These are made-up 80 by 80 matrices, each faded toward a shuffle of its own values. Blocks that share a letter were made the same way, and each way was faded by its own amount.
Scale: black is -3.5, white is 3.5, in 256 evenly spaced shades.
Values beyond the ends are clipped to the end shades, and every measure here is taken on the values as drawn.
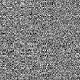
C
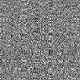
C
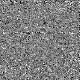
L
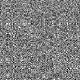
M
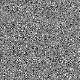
L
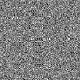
M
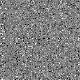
L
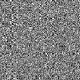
M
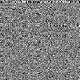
C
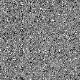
L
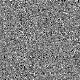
L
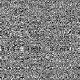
C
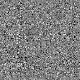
L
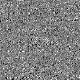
L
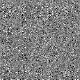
L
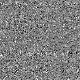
L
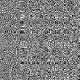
C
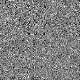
L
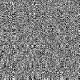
M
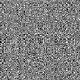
C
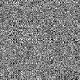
M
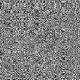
C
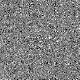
L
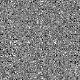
L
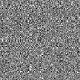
C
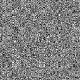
M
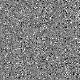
L
